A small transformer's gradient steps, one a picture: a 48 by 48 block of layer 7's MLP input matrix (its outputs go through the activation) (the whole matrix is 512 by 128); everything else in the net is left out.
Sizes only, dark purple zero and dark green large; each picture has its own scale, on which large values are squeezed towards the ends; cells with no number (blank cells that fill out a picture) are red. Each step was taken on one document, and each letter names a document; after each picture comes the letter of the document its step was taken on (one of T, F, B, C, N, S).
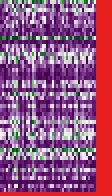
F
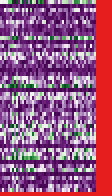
F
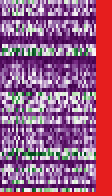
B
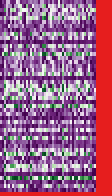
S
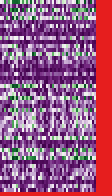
F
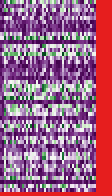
S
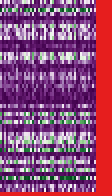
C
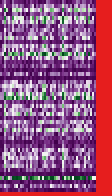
S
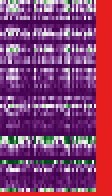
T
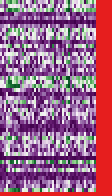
T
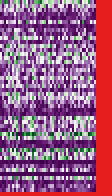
F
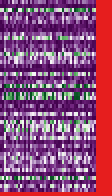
S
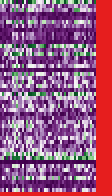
B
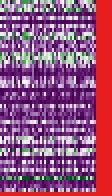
C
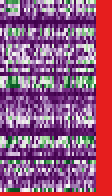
T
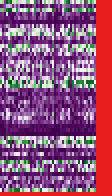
T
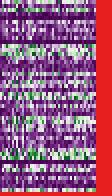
B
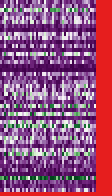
S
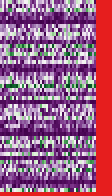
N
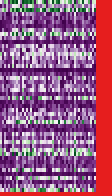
C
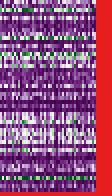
C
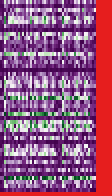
S
